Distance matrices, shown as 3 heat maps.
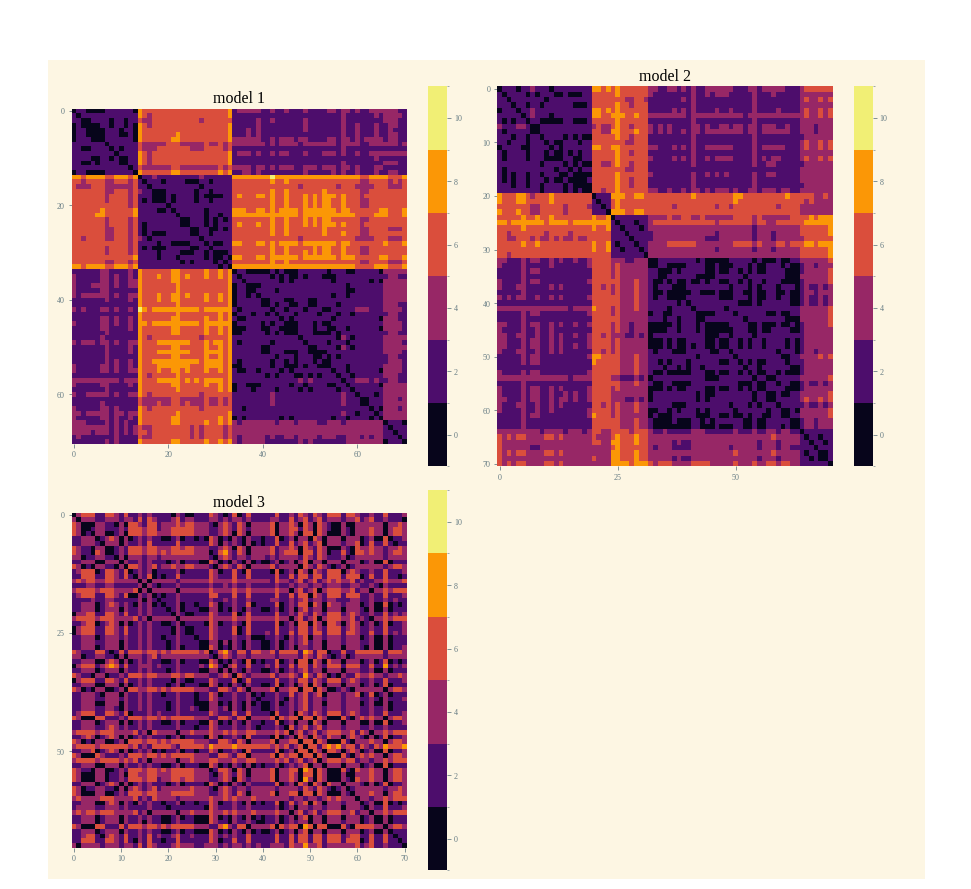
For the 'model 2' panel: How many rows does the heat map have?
71
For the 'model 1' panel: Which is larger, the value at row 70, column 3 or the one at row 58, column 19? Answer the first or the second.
the second
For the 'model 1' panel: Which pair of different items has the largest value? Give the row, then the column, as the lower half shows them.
42, 14
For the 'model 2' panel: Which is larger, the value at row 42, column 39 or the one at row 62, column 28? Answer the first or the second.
the second
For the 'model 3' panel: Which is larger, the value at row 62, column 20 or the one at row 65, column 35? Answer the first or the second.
the second
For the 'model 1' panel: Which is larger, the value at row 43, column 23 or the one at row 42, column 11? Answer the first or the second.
the first
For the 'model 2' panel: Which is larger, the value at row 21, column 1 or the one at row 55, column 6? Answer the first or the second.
the first
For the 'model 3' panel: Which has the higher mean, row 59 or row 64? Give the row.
59
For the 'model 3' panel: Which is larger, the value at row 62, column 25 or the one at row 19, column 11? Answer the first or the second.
the second
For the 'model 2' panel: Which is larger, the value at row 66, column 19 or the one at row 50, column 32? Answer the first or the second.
the first
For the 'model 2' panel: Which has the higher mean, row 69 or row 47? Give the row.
69
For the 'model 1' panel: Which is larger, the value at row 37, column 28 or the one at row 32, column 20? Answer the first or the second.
the first
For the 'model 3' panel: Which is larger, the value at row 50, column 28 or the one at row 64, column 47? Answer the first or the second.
the first
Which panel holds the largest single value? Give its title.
model 1
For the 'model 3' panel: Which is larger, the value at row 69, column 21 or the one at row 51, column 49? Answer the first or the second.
the second
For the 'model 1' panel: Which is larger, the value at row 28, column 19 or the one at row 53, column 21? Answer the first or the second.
the second
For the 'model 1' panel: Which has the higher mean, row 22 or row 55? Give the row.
22
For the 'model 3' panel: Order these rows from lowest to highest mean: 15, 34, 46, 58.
15, 58, 34, 46
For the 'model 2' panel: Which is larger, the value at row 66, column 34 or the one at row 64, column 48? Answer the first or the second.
the first
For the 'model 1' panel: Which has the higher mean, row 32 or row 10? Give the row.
32
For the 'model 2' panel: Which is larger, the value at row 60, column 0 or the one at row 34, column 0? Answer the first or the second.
the first
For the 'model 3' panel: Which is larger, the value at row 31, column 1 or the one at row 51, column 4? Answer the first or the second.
the first
